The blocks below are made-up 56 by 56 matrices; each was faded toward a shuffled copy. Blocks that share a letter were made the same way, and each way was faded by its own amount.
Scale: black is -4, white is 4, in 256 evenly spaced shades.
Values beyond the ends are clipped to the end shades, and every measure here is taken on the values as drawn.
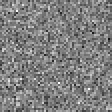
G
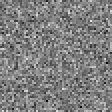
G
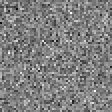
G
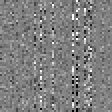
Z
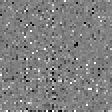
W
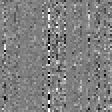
Z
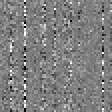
Z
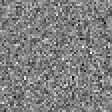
G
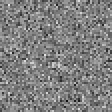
G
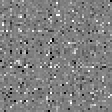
W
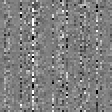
Z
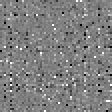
W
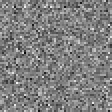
G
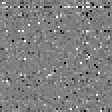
W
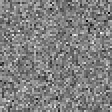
G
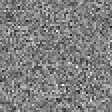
G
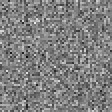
G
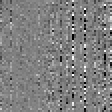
Z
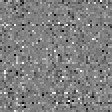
W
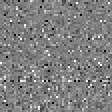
W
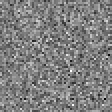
G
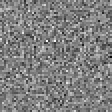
G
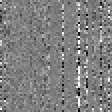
Z
